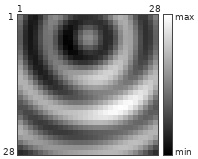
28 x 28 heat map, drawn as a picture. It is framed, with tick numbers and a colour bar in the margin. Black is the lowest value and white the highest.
Ninth with the lowest average: top middle. Rings: centred on the top middle. Ninth with the highest average: middle right.
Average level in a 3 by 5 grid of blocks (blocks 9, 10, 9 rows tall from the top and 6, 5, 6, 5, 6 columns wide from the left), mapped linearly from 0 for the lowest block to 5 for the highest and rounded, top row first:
0 0 0 2 1 / 2 2 3 5 4 / 2 2 4 4 3
